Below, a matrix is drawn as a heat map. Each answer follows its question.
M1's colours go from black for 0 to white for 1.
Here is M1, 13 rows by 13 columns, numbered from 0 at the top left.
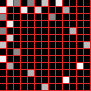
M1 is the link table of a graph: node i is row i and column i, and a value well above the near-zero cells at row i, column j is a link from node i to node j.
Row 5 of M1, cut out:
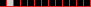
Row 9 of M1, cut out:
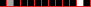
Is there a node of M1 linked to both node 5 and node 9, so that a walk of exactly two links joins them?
yes
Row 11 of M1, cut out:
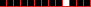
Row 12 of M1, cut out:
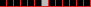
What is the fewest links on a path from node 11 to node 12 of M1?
5
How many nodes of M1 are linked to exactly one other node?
7
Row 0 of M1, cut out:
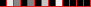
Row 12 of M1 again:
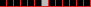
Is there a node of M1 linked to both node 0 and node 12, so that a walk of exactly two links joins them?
yes
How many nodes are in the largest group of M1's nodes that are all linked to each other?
2
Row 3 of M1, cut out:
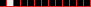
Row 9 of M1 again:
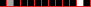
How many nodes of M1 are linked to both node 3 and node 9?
1
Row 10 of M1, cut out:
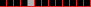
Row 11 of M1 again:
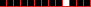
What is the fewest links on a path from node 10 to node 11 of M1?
5
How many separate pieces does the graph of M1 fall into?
1
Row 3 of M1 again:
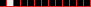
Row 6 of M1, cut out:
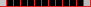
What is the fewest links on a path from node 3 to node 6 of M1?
3
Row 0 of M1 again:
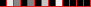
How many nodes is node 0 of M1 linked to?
5
